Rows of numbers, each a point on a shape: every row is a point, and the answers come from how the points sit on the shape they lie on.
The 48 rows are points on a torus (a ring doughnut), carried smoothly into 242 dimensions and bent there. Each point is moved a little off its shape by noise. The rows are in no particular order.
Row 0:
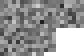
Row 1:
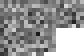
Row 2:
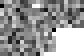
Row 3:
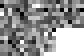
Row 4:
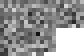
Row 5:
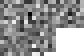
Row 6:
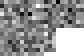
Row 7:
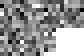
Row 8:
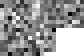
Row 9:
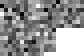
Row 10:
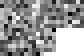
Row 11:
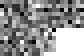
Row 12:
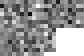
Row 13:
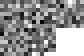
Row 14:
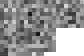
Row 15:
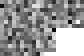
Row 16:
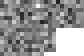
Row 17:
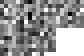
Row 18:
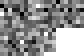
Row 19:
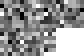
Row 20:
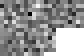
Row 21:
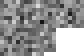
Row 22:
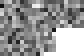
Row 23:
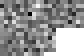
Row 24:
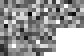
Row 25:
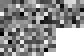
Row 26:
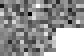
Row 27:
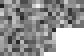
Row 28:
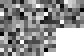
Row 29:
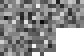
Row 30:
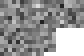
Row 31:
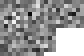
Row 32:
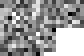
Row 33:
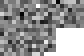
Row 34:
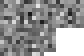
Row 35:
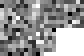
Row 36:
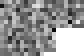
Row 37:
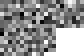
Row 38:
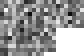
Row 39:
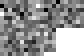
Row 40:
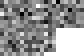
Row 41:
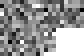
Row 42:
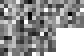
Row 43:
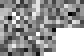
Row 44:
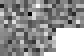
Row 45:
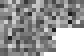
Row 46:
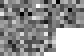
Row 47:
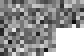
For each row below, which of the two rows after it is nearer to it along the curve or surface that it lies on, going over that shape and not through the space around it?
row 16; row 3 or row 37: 37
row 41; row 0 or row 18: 0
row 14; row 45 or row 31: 45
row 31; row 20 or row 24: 20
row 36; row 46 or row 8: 46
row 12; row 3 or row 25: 3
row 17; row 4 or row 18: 4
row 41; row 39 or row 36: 36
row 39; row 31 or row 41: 31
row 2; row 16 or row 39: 16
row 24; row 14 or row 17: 17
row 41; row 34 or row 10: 34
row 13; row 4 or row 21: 21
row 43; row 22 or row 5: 5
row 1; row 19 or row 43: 19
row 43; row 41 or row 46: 46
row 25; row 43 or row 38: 38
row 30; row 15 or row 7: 7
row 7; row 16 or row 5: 16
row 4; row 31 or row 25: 25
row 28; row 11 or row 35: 11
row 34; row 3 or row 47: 47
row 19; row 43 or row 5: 5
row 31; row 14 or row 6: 6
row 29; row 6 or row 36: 6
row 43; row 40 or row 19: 40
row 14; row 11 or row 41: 41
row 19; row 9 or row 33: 33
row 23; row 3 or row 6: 6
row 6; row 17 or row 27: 27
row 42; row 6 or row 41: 6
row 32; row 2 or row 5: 5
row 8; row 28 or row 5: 5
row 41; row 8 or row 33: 33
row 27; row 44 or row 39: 44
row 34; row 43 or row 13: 13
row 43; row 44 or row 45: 44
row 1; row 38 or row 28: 38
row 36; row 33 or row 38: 38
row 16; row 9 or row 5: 5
